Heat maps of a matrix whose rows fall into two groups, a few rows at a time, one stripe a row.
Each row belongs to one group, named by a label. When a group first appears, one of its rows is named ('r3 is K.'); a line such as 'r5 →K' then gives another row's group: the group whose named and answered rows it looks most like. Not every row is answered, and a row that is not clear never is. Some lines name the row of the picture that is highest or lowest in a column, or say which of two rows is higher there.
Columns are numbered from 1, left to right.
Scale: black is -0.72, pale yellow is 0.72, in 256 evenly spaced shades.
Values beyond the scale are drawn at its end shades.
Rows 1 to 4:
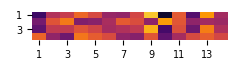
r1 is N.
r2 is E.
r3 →N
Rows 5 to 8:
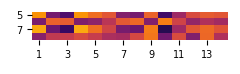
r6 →E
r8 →N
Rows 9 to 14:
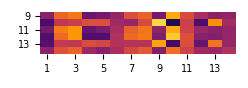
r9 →E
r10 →N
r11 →E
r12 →E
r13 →N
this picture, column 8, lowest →13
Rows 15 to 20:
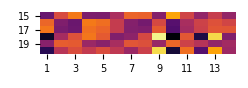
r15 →E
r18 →N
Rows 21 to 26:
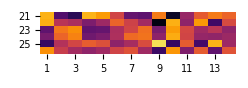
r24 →E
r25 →N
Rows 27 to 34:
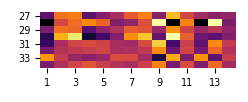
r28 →N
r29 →E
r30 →E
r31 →N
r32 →N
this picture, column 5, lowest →30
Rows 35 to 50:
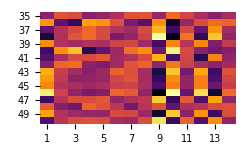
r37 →N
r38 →N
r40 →E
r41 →N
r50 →N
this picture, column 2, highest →40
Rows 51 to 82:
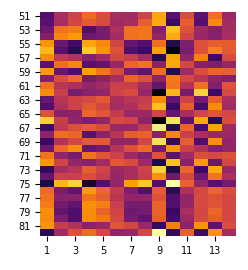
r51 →N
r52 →N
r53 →E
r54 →E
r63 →N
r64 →N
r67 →N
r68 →E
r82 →N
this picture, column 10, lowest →56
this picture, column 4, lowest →75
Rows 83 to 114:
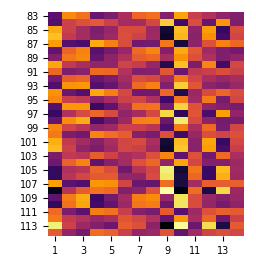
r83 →E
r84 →N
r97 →N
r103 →N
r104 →E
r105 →N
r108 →N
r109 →E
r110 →E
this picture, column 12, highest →113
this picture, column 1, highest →113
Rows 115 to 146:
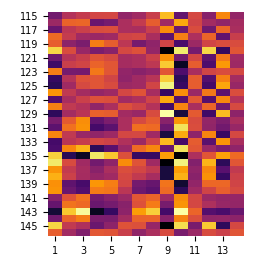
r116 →E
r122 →N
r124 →N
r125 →N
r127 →N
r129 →N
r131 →E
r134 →E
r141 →E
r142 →E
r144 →E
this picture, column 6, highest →136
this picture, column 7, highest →143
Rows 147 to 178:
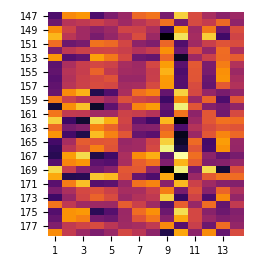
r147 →E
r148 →N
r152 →N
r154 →N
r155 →N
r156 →N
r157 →N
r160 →E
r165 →N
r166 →N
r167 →E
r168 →E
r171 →E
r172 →N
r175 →E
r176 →E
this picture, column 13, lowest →169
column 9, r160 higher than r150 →Yes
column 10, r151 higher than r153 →Yes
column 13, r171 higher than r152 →No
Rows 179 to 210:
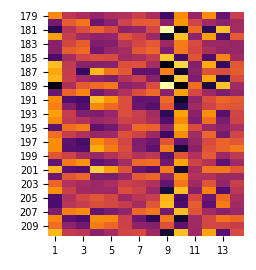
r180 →E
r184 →E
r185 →N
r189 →N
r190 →E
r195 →E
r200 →E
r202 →E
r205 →N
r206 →N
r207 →E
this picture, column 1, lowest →189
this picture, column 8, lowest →208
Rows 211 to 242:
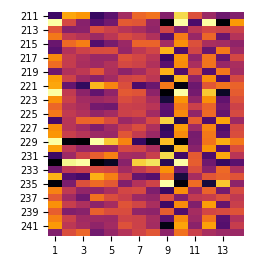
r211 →E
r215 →E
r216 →N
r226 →N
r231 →N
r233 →N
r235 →N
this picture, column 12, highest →212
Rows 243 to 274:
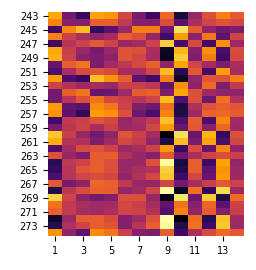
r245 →E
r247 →N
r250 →E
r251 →N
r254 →E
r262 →N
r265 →N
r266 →N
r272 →N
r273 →N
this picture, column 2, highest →245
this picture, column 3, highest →245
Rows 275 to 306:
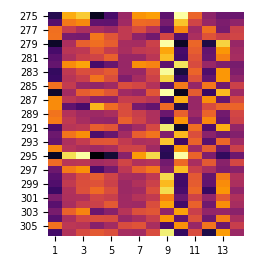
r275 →E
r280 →N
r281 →N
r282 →E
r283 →N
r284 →N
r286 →N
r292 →E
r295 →E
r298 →N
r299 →N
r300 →N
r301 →N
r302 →N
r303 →E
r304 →N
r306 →N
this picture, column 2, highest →295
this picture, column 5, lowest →295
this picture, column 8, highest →295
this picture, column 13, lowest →295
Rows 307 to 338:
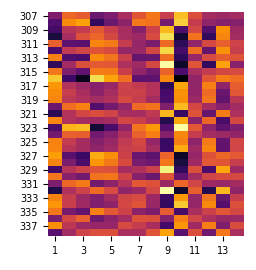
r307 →E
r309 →N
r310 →N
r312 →N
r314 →N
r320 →E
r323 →E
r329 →N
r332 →N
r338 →N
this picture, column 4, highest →316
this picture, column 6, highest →316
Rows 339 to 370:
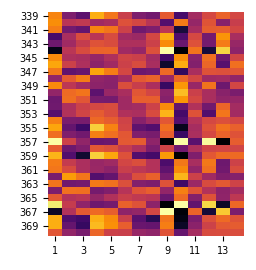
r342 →N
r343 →N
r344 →N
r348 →E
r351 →E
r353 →N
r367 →N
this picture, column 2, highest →362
